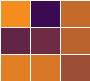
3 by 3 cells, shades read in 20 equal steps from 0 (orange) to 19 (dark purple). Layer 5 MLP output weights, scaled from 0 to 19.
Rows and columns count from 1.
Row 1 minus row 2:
-15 5 -1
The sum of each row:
24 35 14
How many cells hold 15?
1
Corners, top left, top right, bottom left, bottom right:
0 5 2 9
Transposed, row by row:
0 15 2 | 19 14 3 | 5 6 9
